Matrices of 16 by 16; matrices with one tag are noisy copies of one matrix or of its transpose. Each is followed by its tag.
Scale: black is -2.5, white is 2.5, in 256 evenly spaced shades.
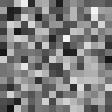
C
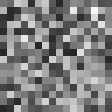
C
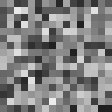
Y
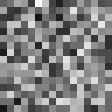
C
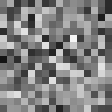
C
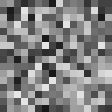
C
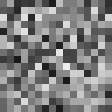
C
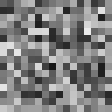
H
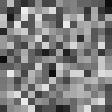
C
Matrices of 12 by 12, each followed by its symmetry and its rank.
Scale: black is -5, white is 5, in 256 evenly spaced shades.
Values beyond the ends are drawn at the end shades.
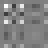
symmetric, rank one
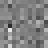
neither, rank two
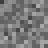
symmetric, full rank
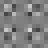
symmetric, rank one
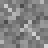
symmetric, full rank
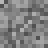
symmetric, full rank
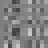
neither, rank two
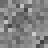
symmetric, full rank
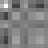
symmetric, rank one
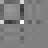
symmetric, rank one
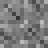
symmetric, full rank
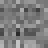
neither, rank two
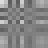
symmetric, rank one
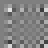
symmetric, rank one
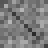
symmetric, full rank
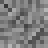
symmetric, full rank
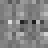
neither, rank two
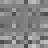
neither, rank two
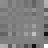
symmetric, rank one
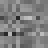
neither, rank two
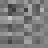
neither, rank two
